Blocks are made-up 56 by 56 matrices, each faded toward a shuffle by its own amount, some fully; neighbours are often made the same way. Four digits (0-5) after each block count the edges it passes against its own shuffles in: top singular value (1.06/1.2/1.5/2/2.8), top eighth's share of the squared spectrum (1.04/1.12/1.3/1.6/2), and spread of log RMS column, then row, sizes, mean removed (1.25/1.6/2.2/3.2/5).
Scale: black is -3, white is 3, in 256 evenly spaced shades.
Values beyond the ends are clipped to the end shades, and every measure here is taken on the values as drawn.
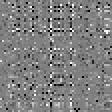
4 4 2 2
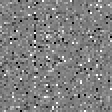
3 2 1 0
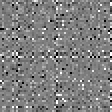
4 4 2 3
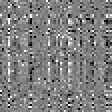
5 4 3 3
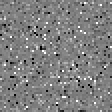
2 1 0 1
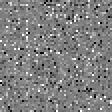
2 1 0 0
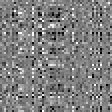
5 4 3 3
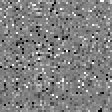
3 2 1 0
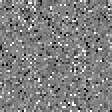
3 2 0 0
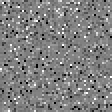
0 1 0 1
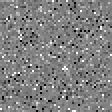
2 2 0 0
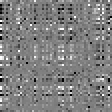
5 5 3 3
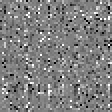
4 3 2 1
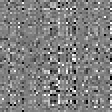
5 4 3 3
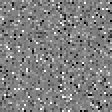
1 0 0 0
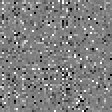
3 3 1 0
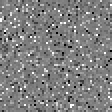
0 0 0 0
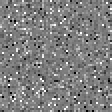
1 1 0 0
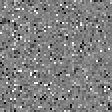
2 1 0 0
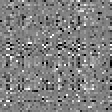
4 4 2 2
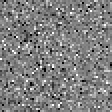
2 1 0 0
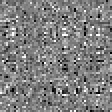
4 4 3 2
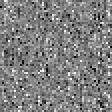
3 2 1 0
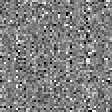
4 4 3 1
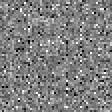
3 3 2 0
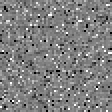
0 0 0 0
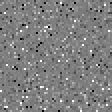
0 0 0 0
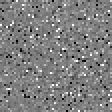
0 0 0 0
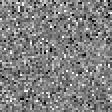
0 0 0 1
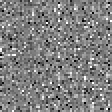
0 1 2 0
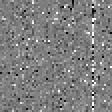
3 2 2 0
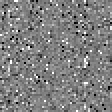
1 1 1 0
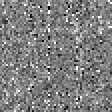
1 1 2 0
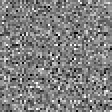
4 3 1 2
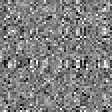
4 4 2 2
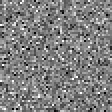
1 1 0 0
